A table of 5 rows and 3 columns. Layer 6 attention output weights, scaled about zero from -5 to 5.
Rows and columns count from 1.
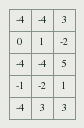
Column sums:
-13 -6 10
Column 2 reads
-4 1 -4 -2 3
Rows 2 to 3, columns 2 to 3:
1 -2 / -4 5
